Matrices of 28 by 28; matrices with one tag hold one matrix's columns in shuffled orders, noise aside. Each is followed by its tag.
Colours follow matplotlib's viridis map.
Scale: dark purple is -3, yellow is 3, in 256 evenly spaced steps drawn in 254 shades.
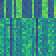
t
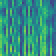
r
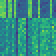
t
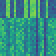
t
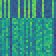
t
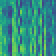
r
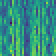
r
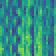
r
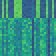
t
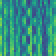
r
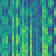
r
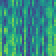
r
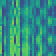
r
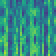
r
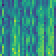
r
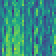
r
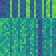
t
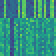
t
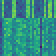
t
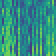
r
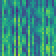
r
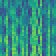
r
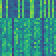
t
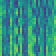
r
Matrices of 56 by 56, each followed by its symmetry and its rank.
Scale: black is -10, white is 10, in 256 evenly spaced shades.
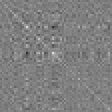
symmetric, rank five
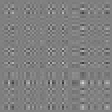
symmetric, rank two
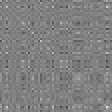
symmetric, rank three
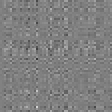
neither, rank three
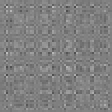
symmetric, rank three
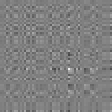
symmetric, rank two
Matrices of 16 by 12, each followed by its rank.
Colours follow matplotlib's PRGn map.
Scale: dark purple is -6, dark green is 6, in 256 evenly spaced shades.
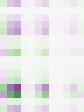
one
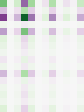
one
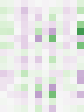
two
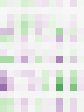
two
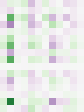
two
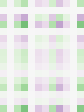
one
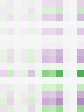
one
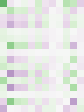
two
